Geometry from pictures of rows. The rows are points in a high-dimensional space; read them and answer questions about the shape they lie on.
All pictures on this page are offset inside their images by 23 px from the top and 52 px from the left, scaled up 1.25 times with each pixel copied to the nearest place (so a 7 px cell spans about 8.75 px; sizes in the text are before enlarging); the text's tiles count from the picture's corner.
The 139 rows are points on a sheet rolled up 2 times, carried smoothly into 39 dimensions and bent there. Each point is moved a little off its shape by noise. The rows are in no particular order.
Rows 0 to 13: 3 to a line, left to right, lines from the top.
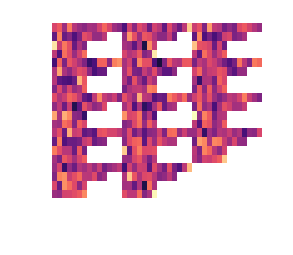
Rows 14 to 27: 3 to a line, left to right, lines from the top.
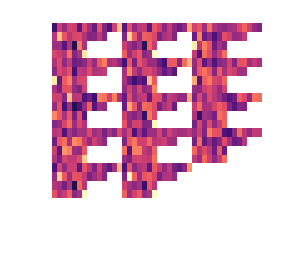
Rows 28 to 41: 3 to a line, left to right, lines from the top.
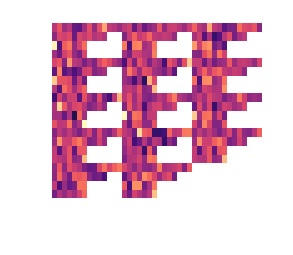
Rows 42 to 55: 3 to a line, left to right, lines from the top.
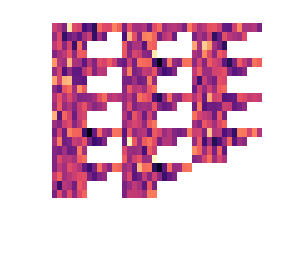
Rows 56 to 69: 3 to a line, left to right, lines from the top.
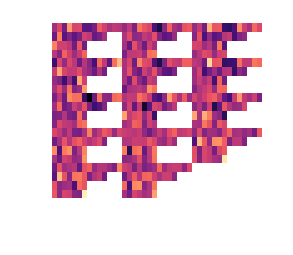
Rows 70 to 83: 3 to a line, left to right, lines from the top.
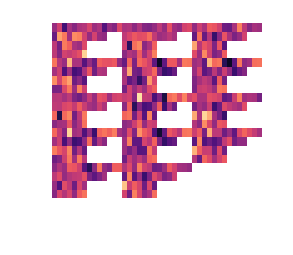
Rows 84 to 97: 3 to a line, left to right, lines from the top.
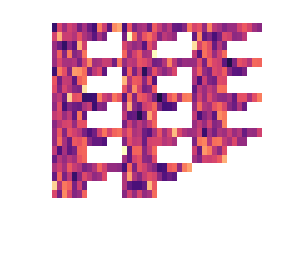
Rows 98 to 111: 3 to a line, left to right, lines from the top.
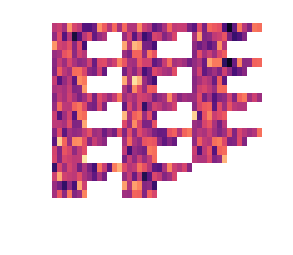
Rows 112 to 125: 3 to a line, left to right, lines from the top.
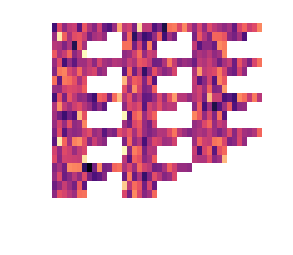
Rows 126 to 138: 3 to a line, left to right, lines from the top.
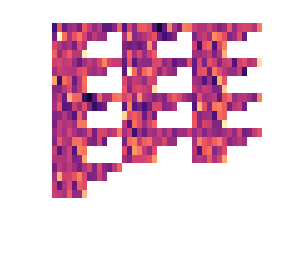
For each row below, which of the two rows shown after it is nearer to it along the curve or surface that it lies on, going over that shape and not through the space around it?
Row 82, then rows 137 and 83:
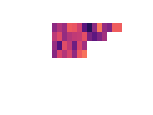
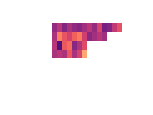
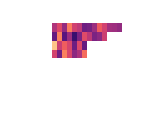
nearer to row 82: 83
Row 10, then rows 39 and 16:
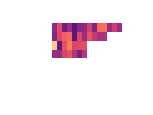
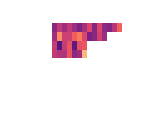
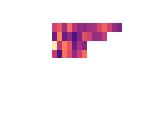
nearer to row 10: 16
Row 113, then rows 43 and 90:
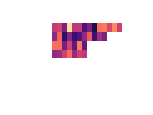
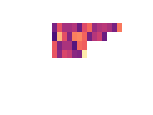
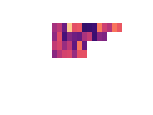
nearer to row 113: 90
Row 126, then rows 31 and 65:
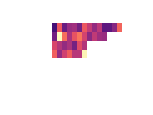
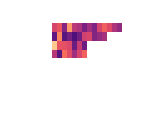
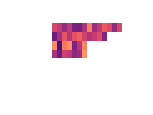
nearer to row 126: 65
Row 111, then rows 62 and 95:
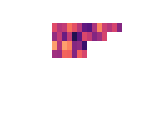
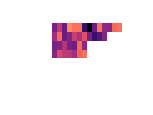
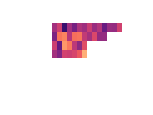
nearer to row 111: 62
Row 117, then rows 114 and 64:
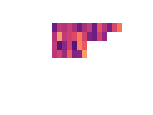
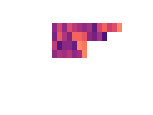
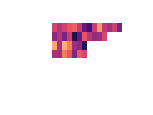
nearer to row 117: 114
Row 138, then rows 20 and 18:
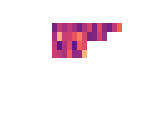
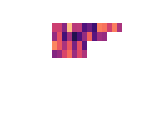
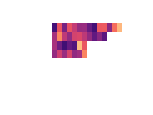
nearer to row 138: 18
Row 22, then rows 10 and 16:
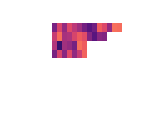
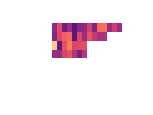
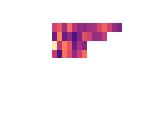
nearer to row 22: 16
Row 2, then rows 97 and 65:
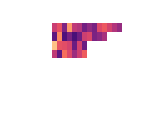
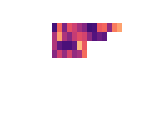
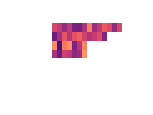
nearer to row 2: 65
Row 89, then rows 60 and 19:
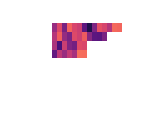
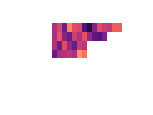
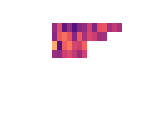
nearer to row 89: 60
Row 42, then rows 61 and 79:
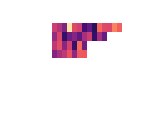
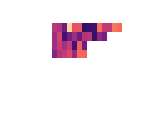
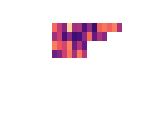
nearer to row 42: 61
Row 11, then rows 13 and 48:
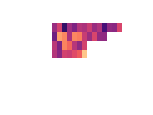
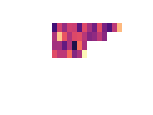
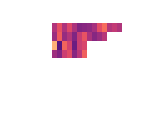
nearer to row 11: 13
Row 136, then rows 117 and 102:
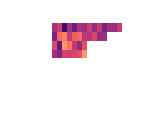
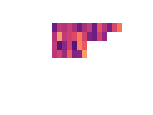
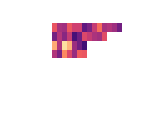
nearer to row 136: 117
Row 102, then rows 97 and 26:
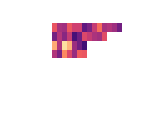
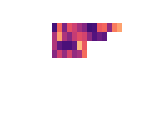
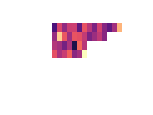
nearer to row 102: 97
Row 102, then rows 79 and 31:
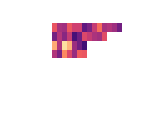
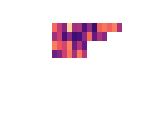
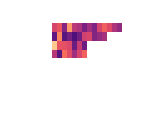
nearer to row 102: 79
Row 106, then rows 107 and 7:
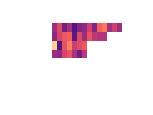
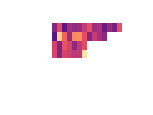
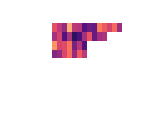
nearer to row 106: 107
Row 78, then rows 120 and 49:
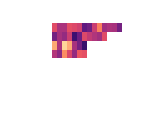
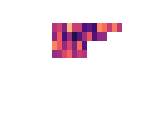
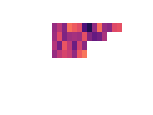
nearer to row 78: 120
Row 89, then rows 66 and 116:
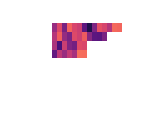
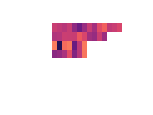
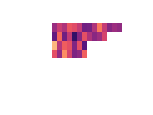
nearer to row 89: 116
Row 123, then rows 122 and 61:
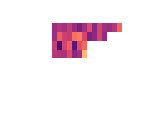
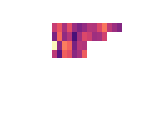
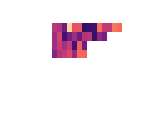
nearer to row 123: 122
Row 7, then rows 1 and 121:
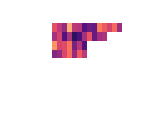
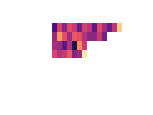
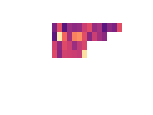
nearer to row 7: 1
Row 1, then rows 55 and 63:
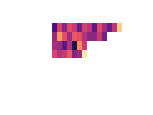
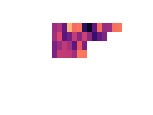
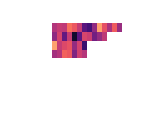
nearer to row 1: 55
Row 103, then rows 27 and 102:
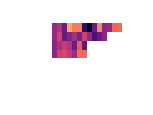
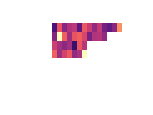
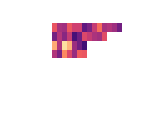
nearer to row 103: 102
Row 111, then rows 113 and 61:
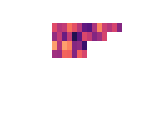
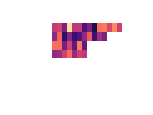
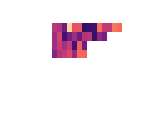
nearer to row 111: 113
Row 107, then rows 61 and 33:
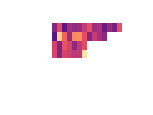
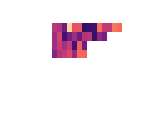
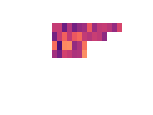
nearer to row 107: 33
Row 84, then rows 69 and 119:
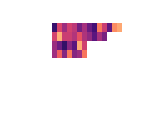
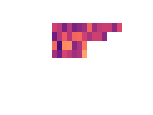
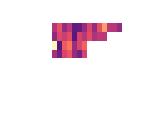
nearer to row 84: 69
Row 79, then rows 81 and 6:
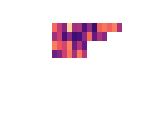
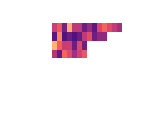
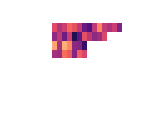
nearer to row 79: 6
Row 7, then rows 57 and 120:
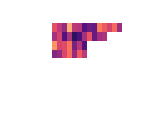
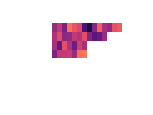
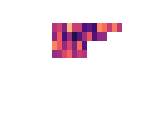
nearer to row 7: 120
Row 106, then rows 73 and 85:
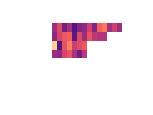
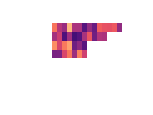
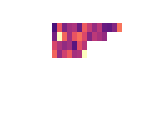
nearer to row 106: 85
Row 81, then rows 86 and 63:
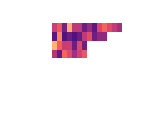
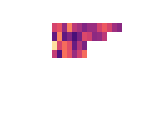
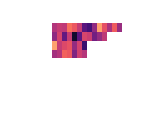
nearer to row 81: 86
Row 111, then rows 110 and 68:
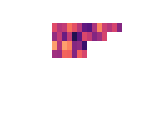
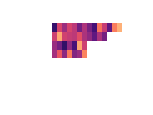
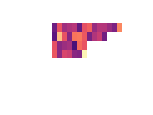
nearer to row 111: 110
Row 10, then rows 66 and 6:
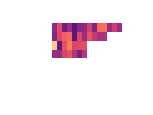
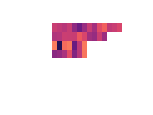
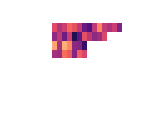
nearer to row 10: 66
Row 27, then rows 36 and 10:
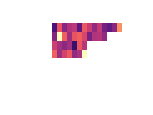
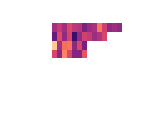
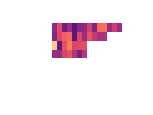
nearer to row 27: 10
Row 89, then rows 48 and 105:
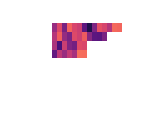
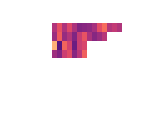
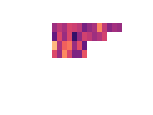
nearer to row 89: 105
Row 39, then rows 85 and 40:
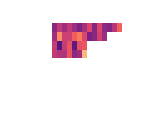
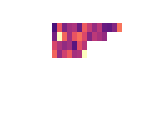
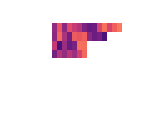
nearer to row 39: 40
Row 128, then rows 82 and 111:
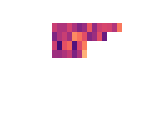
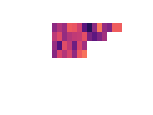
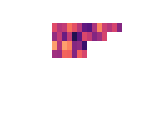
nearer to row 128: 82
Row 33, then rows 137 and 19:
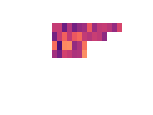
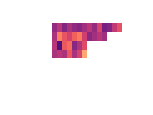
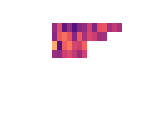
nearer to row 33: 19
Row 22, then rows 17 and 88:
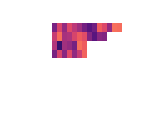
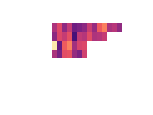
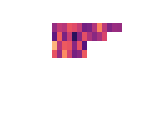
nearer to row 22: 88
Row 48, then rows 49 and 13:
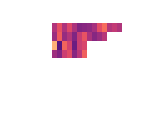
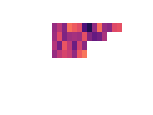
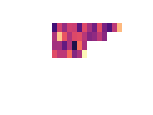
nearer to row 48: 49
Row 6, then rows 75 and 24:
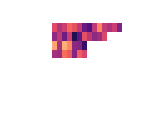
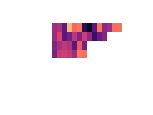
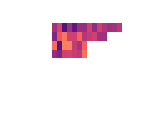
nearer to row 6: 75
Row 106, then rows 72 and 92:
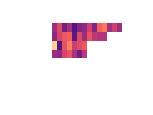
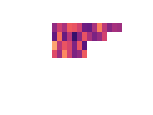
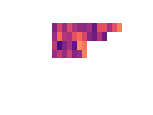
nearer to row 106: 72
